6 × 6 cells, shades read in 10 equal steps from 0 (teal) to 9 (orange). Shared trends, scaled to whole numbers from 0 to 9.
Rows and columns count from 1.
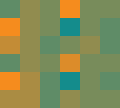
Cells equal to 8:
1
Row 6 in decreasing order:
6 6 5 4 4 3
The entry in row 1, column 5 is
4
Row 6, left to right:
6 6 3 5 4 4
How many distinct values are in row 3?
4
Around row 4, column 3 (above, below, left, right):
3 3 5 8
